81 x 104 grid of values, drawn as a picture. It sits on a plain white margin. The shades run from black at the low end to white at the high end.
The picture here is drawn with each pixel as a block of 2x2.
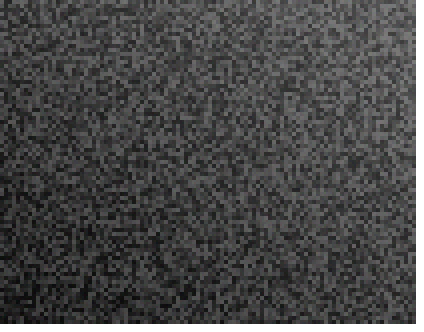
Slope: up to the top right. Stripes: none. Ninth with the highest average: top right. Odd rows or columns: none. Grain: fine. Ninth with the lowest average: bottom left.
